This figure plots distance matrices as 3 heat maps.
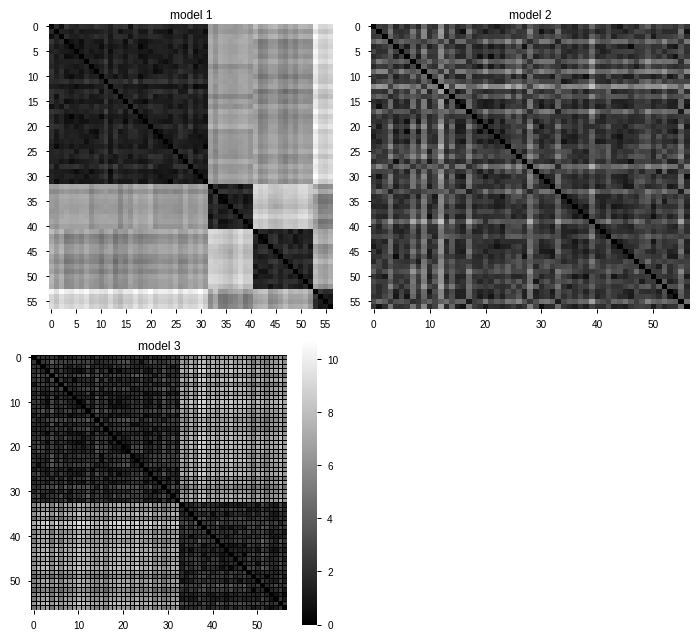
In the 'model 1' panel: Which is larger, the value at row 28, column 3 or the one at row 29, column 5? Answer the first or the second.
the first
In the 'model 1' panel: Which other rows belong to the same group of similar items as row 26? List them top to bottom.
0, 1, 2, 3, 4, 5, 6, 7, 8, 9, 10, 11, 12, 13, 14, 15, 16, 17, 18, 19, 20, 21, 22, 23, 24, 25, 27, 28, 29, 30, 31
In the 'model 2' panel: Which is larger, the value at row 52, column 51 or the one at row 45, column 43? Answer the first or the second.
the first
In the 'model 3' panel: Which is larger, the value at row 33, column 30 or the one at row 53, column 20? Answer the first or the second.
the second
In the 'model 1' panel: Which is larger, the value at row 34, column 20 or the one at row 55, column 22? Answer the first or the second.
the second
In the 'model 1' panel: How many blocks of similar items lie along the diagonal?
4
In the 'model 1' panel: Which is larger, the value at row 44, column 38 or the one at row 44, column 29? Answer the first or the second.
the first
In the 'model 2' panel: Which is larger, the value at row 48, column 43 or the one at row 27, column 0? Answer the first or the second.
the first
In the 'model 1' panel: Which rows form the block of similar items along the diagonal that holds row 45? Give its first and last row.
41 to 52
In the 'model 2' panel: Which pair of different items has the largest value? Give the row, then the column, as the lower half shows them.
39, 12
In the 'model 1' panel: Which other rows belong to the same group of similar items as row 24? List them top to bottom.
0, 1, 2, 3, 4, 5, 6, 7, 8, 9, 10, 11, 12, 13, 14, 15, 16, 17, 18, 19, 20, 21, 22, 23, 25, 26, 27, 28, 29, 30, 31
